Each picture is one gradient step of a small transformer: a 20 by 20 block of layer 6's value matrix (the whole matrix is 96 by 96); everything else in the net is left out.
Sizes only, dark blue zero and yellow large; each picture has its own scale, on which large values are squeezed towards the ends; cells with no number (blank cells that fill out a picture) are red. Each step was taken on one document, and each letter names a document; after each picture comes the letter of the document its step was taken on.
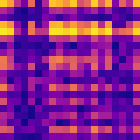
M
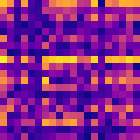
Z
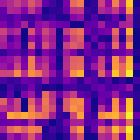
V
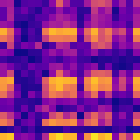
M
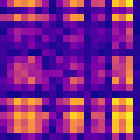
V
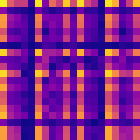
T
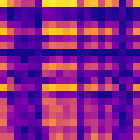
M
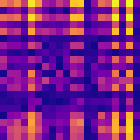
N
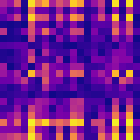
N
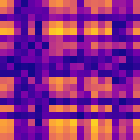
M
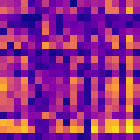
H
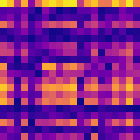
Z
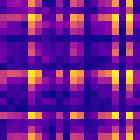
N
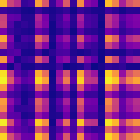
T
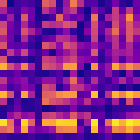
Z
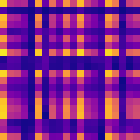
T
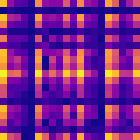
T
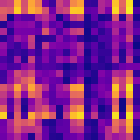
V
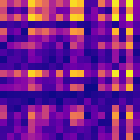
N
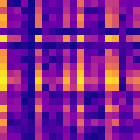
T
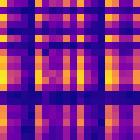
T
